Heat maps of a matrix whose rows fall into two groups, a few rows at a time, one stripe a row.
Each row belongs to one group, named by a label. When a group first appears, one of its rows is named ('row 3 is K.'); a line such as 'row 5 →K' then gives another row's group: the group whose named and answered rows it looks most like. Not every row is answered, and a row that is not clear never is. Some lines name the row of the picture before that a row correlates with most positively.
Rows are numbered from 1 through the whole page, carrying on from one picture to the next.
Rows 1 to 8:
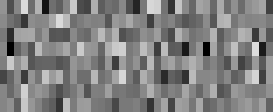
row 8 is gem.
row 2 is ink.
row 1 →gem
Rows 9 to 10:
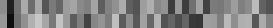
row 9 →gem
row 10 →ink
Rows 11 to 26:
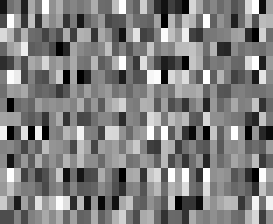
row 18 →gem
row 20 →gem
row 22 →gem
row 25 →ink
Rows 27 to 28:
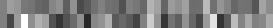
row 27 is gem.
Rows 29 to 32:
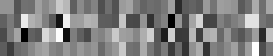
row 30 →gem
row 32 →gem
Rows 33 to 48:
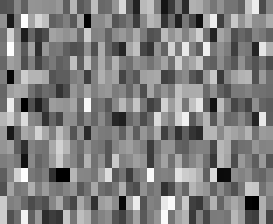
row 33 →gem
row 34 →ink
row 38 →ink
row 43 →ink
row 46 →gem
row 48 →gem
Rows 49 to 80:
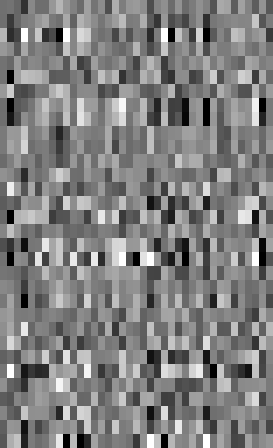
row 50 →gem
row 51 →gem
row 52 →gem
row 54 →ink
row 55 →ink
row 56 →gem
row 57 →gem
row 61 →ink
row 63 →gem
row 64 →ink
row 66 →gem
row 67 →gem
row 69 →ink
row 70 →ink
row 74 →gem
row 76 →ink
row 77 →gem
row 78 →gem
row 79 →ink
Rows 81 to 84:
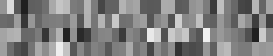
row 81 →ink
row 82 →ink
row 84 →ink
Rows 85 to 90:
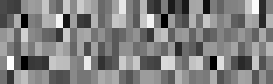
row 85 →gem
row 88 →ink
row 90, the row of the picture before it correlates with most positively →82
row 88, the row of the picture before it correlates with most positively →84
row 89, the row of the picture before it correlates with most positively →81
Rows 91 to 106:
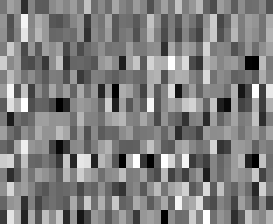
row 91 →ink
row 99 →gem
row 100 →ink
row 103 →gem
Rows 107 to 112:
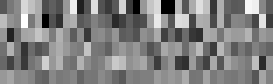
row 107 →gem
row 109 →ink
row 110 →ink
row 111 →gem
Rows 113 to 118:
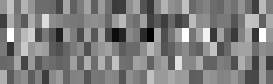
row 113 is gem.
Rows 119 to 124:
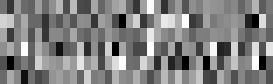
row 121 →gem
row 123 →gem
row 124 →ink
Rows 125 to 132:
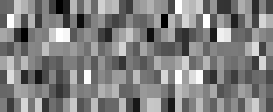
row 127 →ink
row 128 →gem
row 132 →gem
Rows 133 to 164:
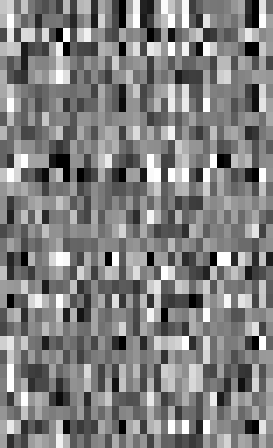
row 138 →ink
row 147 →ink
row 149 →gem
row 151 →ink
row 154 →ink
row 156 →gem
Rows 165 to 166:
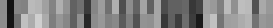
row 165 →ink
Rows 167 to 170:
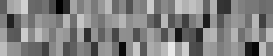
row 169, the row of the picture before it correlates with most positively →166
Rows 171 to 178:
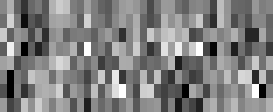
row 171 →ink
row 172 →ink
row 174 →ink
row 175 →ink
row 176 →ink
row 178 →ink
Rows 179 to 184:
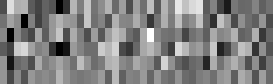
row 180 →ink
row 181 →gem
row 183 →gem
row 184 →ink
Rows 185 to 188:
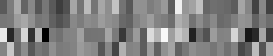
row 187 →gem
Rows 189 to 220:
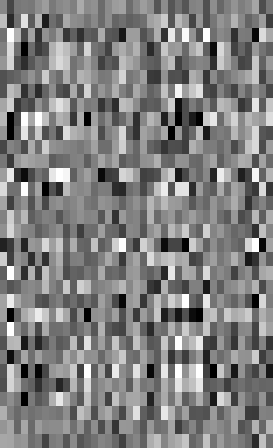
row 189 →gem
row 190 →gem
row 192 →ink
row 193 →ink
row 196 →ink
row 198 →gem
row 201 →ink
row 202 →gem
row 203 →gem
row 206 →gem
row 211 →ink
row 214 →gem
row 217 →ink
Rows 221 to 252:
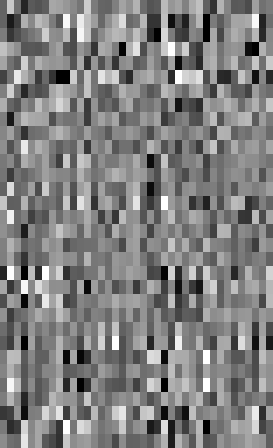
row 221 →ink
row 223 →gem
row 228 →ink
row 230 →ink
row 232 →gem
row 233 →gem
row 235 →gem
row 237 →ink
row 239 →ink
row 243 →ink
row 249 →ink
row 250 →gem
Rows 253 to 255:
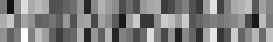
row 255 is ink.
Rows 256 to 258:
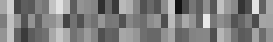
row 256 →ink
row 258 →ink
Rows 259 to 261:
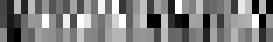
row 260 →gem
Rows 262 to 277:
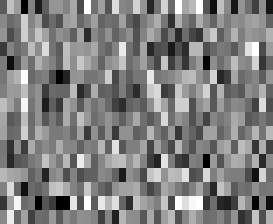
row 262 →ink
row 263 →gem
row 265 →gem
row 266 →gem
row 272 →ink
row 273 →gem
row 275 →ink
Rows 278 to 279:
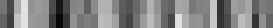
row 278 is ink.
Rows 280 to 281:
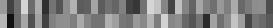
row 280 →gem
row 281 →gem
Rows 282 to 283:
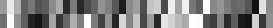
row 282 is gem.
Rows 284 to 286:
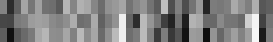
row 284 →gem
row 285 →gem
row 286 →gem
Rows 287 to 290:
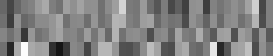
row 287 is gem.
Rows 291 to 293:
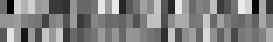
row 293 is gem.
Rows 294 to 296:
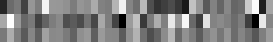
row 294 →gem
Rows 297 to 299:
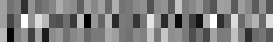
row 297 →ink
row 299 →gem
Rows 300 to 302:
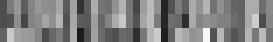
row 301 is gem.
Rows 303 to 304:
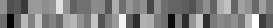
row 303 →ink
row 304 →gem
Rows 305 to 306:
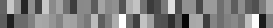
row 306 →gem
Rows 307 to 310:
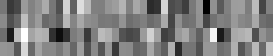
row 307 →gem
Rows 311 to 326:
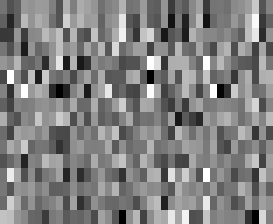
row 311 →gem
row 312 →gem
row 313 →gem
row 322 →gem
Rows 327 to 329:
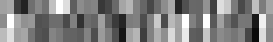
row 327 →ink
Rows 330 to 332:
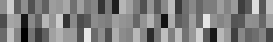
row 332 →ink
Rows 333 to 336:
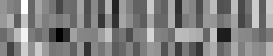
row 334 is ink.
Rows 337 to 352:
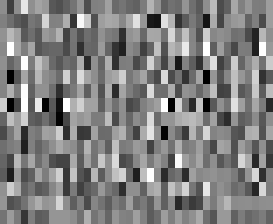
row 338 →gem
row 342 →gem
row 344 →gem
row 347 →ink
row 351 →ink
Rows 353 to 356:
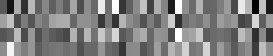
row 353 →ink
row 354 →ink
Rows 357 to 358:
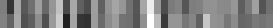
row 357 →gem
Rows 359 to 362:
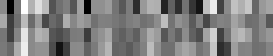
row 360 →gem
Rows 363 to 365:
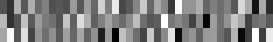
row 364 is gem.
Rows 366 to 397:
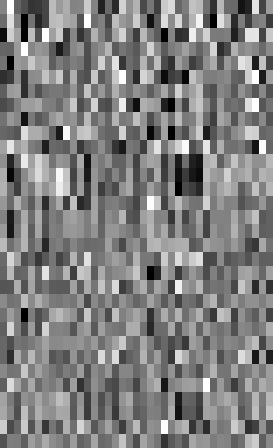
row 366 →ink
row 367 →ink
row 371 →gem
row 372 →ink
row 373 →gem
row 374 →ink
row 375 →gem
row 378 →ink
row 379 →ink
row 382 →gem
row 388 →ink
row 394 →ink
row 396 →gem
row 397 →gem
